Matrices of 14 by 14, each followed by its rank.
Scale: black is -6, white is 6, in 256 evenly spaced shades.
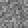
full rank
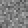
full rank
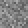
full rank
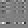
one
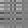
one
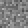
full rank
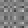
one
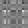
one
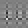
one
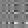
one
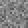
full rank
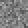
full rank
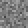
full rank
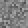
full rank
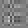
one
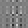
one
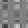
one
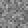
full rank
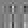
one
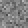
full rank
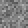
full rank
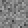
full rank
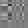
one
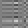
one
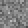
full rank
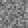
full rank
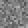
full rank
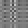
one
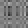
one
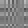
one
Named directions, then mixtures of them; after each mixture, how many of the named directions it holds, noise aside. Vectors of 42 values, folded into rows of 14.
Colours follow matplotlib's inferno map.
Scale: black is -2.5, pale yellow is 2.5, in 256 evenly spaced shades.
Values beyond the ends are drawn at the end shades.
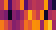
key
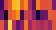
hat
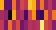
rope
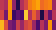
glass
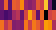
two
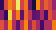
two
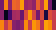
two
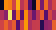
two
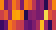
three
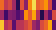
three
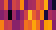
one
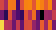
three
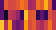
three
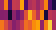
one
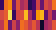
one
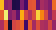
one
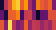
one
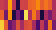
one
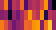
one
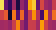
two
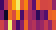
one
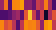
two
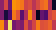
three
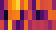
one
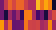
three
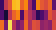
one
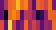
one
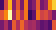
two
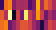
two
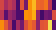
three
